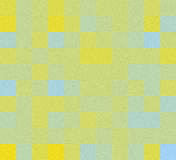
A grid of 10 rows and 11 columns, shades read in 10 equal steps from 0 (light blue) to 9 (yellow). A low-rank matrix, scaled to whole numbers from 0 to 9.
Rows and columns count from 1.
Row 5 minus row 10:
-5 1 -1 -5 -1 3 2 0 0 -4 4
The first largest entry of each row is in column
1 1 3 6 3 11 1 3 3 1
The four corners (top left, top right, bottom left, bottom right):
7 4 9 0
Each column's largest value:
9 5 7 9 6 7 7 5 5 7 7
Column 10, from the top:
6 7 1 5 3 3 5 2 4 7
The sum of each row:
56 56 42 61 48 42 50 43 48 54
